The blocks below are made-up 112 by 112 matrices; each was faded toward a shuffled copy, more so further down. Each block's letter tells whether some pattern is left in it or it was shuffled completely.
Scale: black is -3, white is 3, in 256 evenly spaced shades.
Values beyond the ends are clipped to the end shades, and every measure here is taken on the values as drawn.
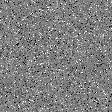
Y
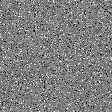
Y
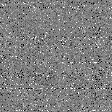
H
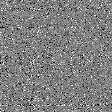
H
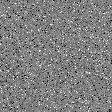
Y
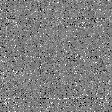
H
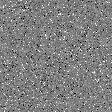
Y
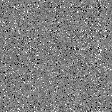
H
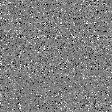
H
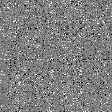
H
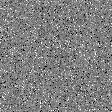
Y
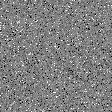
Y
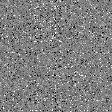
H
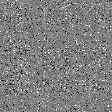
H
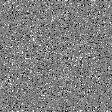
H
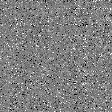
H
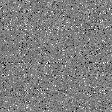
H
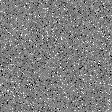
Y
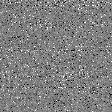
H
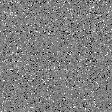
H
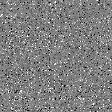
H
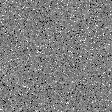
Y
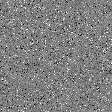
Y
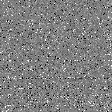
H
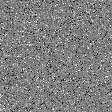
Y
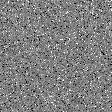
Y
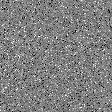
Y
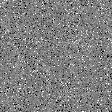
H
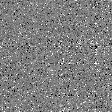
H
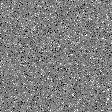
Y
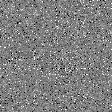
H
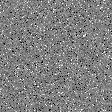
Y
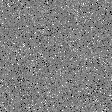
Y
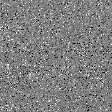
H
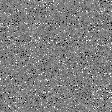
H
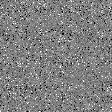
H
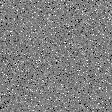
Y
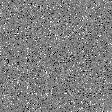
H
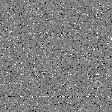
H
